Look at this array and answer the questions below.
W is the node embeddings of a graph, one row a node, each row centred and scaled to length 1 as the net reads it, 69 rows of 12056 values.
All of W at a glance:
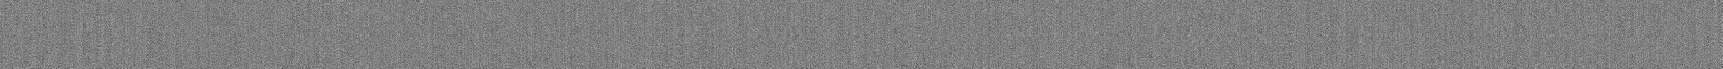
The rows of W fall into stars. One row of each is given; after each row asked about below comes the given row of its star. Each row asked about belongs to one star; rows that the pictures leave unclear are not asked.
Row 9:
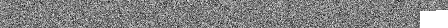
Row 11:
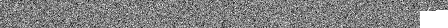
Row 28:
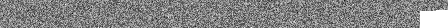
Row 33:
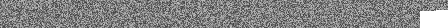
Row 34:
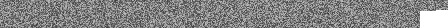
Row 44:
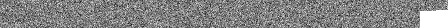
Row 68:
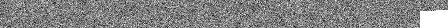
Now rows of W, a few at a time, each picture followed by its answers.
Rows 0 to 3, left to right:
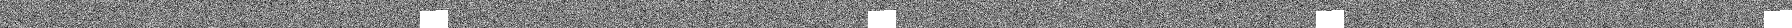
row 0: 44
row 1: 44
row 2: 11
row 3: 9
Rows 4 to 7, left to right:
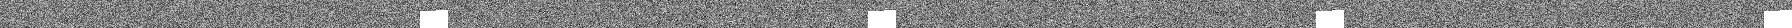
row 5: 44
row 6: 9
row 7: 68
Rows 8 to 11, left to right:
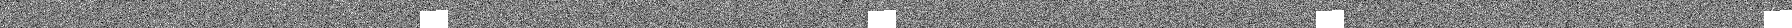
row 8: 34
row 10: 9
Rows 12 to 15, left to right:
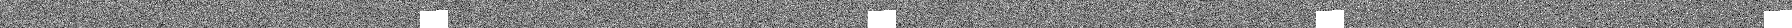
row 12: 9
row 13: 44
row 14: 9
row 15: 33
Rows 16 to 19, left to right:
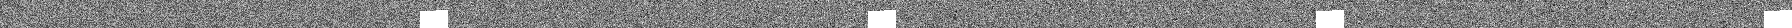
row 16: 44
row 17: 44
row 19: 44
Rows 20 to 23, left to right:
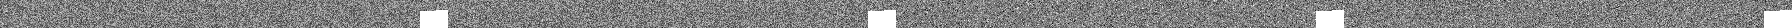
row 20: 68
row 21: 9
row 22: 28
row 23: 68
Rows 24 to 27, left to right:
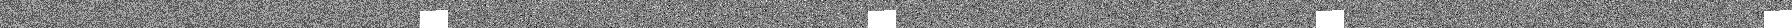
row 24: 44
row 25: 28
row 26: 68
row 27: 68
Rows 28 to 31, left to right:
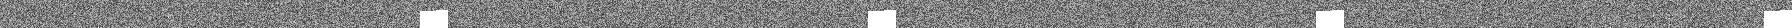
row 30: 68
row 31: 11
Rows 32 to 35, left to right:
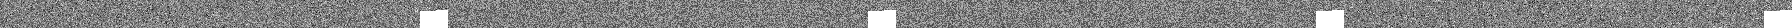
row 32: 11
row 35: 34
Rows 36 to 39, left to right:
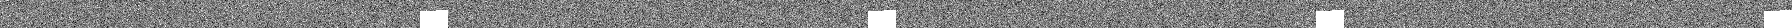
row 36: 34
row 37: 68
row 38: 11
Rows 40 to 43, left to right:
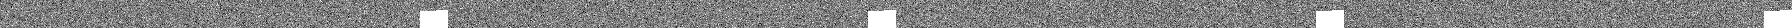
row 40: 28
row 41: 33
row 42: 68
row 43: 11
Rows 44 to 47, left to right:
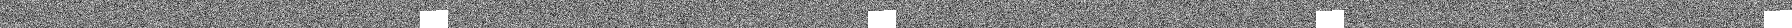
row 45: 68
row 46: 9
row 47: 44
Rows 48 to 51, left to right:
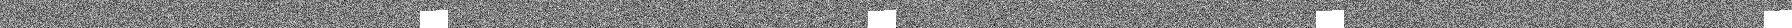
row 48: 28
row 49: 44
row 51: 11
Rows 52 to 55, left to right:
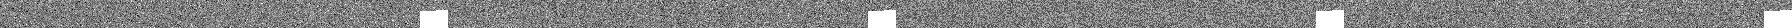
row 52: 33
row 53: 68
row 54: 28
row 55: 9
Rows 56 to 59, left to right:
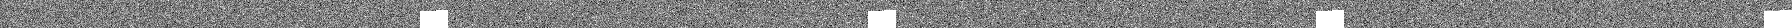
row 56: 33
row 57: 28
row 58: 34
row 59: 11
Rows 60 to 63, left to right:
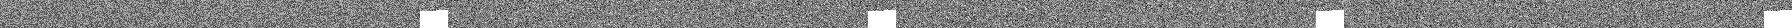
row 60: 9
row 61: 11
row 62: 11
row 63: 9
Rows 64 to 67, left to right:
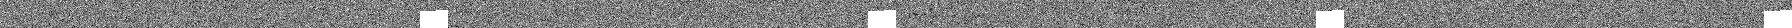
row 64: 34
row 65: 68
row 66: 28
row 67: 9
